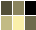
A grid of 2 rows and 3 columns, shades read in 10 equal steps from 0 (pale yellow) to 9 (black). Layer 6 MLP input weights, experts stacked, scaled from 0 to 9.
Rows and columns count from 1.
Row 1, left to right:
6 4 9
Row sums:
19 7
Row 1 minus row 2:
4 4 4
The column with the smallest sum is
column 2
